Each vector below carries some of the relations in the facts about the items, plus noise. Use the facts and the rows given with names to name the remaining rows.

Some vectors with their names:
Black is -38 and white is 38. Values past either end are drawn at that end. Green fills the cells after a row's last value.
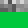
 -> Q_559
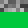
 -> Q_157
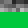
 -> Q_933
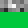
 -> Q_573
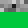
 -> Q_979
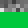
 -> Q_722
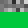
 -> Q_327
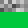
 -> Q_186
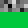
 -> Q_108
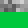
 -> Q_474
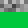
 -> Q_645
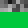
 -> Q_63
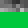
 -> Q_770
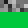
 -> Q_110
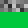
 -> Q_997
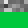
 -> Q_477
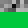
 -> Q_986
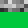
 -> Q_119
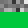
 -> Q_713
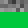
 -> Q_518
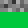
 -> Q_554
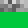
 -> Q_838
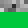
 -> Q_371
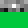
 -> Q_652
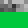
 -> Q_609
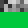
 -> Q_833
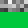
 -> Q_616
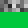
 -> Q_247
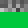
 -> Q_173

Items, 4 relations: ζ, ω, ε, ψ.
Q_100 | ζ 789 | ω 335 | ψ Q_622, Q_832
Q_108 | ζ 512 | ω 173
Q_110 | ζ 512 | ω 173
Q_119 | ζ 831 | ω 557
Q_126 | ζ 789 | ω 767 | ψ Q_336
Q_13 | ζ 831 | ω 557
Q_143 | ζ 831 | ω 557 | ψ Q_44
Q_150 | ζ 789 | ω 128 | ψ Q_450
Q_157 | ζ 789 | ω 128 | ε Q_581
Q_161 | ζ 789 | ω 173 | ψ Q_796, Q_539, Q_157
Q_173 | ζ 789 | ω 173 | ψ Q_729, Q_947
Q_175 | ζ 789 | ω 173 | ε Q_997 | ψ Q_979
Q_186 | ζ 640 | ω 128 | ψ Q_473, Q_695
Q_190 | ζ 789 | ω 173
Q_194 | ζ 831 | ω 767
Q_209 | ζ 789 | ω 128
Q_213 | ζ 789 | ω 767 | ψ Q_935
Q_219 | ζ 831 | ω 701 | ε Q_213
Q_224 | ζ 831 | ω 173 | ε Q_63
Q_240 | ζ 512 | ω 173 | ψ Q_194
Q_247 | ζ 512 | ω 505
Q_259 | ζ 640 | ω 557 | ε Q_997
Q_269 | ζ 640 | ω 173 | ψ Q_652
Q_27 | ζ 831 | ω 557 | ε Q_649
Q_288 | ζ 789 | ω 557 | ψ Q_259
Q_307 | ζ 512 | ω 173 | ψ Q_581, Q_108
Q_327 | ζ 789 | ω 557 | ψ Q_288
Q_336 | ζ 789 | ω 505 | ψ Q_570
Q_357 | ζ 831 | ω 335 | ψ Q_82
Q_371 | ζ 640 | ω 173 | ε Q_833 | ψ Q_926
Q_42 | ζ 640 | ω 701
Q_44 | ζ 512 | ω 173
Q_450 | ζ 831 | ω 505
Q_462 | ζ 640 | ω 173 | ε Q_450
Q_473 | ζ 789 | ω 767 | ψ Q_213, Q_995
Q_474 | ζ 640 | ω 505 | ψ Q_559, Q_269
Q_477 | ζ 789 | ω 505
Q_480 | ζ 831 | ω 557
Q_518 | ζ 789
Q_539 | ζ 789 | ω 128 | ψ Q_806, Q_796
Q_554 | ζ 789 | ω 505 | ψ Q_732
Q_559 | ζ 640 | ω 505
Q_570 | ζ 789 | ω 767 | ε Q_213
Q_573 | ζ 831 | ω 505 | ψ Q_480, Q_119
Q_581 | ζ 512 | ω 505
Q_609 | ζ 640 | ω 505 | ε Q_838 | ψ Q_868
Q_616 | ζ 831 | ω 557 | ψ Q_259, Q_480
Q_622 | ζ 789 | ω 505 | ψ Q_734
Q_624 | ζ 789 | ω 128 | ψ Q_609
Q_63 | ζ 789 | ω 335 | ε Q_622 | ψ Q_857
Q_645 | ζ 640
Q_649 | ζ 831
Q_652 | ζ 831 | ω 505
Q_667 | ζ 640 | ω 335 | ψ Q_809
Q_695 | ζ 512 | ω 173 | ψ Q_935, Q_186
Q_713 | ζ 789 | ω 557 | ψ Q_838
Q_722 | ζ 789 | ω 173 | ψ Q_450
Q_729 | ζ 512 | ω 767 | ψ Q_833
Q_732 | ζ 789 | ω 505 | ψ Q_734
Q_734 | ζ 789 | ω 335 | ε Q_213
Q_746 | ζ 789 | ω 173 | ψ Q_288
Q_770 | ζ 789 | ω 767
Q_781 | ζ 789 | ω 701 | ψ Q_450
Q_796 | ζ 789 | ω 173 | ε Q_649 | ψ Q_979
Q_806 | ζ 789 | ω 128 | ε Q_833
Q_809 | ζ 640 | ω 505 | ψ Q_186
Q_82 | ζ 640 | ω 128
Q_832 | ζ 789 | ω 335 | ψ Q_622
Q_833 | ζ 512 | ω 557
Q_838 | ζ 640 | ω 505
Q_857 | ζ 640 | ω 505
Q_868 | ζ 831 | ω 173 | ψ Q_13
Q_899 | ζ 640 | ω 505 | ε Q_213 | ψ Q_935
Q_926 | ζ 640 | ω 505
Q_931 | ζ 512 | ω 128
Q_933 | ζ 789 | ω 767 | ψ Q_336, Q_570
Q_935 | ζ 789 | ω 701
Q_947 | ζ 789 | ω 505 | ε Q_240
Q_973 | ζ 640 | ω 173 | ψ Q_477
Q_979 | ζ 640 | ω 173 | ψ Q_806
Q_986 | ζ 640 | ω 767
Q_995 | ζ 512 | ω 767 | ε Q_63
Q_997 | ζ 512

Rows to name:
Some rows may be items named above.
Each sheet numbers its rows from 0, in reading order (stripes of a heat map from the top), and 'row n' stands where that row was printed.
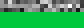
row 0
Q_868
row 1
Q_667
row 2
Q_357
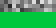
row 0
Q_247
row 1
Q_82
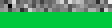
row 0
Q_108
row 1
Q_746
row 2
Q_857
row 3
Q_713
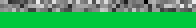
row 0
Q_935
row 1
Q_616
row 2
Q_269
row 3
Q_82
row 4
Q_624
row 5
Q_240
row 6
Q_143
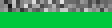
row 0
Q_44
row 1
Q_42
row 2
Q_477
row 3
Q_746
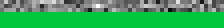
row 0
Q_336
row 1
Q_259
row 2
Q_935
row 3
Q_450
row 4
Q_190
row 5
Q_194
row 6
Q_13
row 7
Q_995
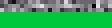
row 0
Q_781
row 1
Q_649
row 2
Q_224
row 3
Q_581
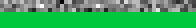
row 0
Q_645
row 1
Q_573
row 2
Q_729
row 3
Q_652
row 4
Q_838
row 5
Q_931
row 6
Q_63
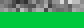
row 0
Q_570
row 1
Q_947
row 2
Q_926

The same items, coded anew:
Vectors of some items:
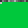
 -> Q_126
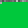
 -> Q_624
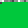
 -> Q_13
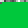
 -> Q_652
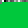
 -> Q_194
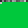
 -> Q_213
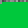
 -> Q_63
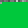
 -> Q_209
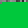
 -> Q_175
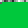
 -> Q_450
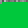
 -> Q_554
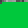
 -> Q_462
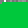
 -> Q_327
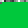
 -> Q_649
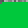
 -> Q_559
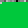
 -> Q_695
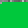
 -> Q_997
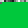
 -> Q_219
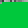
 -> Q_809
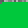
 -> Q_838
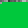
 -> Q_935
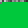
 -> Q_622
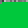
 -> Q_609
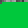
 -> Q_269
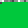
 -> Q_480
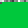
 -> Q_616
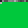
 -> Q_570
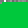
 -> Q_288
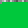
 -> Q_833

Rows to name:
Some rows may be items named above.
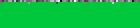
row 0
Q_722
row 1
Q_935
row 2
Q_224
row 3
Q_82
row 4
Q_336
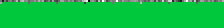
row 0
Q_150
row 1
Q_190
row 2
Q_645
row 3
Q_224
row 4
Q_713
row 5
Q_931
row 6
Q_219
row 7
Q_645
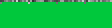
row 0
Q_82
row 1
Q_729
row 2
Q_42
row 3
Q_474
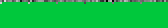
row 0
Q_336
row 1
Q_995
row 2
Q_518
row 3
Q_979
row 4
Q_986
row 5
Q_746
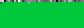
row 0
Q_868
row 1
Q_997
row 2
Q_986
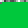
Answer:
Q_573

